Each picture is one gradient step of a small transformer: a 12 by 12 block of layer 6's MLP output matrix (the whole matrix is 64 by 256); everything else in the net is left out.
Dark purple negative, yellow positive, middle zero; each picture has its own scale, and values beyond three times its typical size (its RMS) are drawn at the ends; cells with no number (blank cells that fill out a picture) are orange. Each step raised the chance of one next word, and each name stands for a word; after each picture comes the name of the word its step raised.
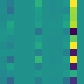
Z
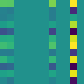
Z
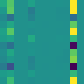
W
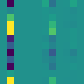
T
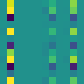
W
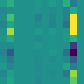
T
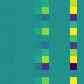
W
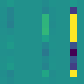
T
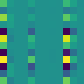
Z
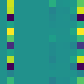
W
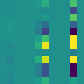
Z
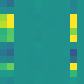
T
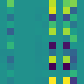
W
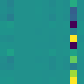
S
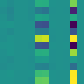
S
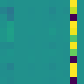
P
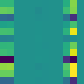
P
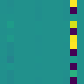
Z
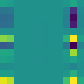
S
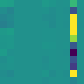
T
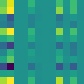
W
